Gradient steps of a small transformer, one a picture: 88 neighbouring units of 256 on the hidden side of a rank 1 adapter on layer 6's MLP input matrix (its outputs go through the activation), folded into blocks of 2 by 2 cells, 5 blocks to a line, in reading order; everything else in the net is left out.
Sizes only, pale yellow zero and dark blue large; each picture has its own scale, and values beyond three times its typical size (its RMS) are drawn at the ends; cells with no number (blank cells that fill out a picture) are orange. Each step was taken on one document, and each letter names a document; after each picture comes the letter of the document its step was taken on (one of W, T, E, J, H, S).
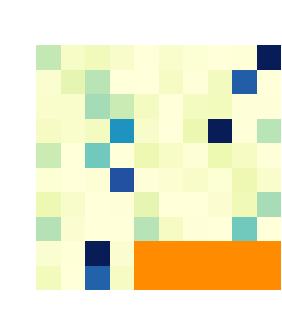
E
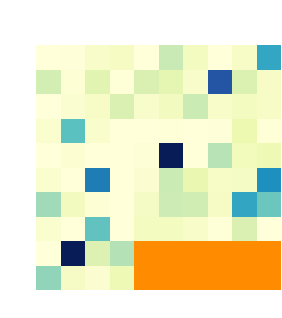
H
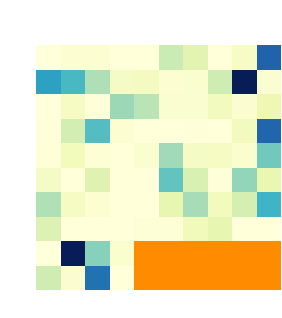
H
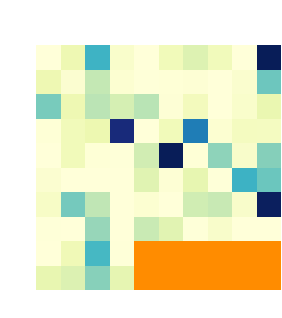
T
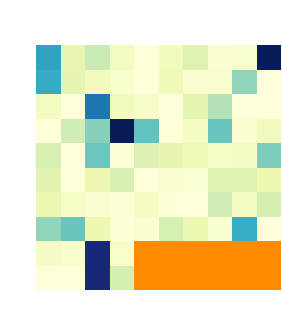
E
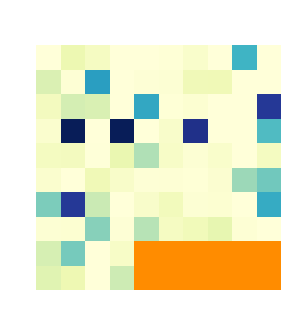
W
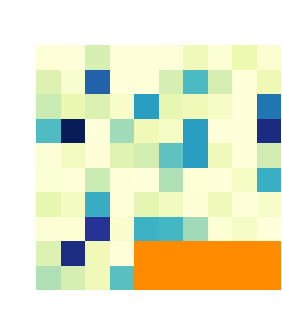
W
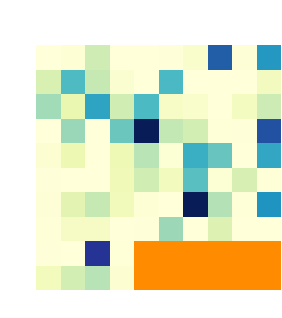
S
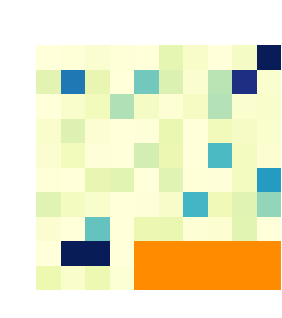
H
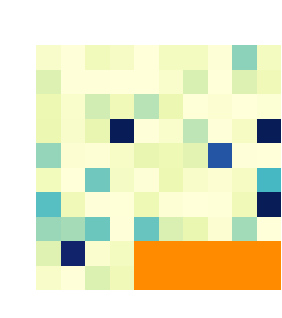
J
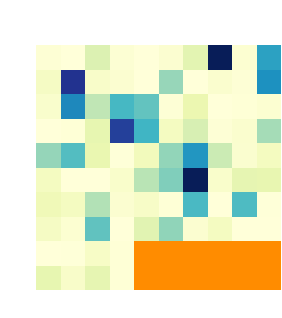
S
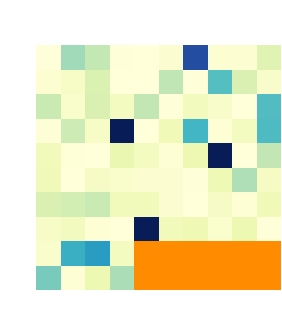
J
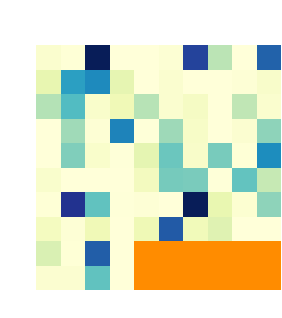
S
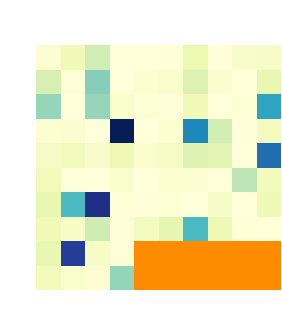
W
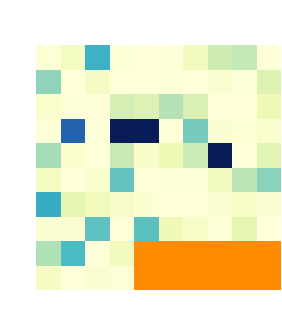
J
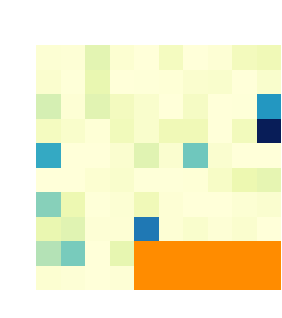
J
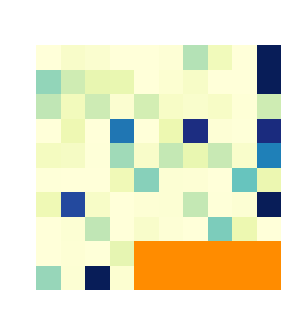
T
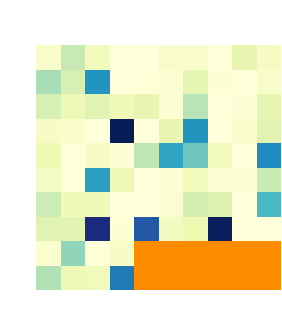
W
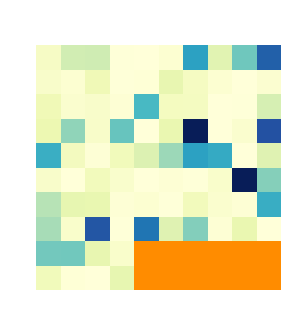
J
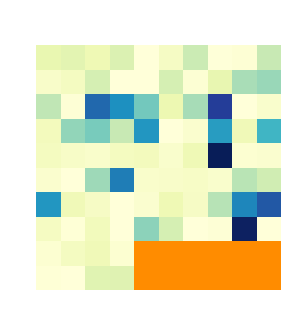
E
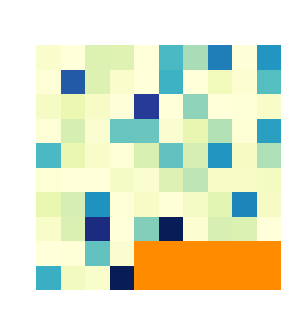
S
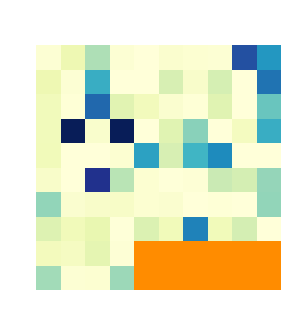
J
